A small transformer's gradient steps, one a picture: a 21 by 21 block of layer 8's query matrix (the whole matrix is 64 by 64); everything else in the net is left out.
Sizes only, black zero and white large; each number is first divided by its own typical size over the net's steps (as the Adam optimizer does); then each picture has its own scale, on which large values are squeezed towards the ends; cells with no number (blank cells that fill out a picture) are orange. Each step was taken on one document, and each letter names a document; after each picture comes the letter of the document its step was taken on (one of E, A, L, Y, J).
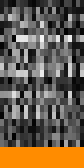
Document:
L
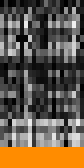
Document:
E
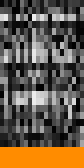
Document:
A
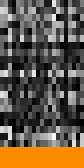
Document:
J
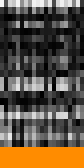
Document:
A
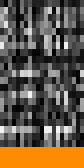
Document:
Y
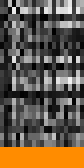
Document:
E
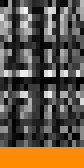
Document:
J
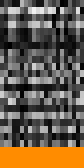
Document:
A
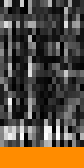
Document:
Y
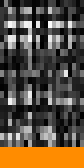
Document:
Y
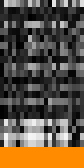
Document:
E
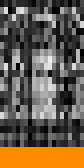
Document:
A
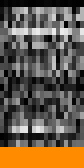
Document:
L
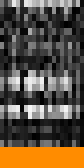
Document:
A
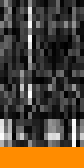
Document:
Y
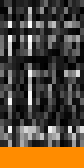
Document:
Y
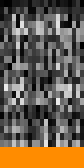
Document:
L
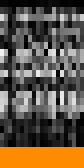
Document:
L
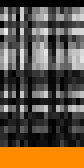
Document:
L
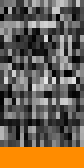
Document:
A
